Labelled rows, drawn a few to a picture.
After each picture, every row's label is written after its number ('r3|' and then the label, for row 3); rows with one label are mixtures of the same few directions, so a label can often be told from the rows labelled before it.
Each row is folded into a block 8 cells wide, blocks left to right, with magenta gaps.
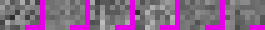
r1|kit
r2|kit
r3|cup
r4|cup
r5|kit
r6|cup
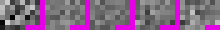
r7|kit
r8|kit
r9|kit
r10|cup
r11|cup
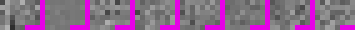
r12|cup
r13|cup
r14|kit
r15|cup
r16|cup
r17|kit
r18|kit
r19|kit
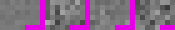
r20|kit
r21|cup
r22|cup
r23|kit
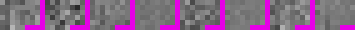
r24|cup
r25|kit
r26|cup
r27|kit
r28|kit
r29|cup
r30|cup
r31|cup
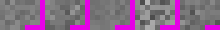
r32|kit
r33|kit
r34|kit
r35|kit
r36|cup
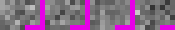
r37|kit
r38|kit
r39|cup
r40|cup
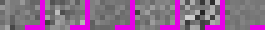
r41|cup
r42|cup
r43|kit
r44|cup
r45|kit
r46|cup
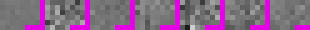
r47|cup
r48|cup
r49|cup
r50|cup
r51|cup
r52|kit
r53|kit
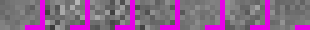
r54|kit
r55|cup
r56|kit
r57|cup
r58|cup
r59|kit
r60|cup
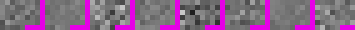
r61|kit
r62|cup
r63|kit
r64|kit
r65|cup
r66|kit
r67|kit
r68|cup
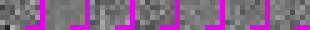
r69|cup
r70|cup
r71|cup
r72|kit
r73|cup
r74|cup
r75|kit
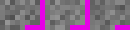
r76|kit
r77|kit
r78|kit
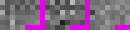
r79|cup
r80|kit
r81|cup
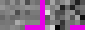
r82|kit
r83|cup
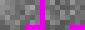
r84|kit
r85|kit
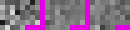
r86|cup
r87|cup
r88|cup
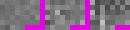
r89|cup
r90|cup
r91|cup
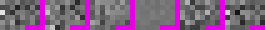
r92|cup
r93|cup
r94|cup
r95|kit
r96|kit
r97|cup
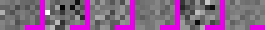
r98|cup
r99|cup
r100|kit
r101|kit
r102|kit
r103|kit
